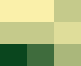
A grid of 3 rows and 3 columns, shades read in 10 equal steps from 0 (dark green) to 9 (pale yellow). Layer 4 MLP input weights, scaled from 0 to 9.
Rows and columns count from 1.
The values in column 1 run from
0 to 9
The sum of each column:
16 18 21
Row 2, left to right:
7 7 8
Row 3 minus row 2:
-7 -5 -2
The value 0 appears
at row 3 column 1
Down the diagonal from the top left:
9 7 6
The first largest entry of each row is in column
1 3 3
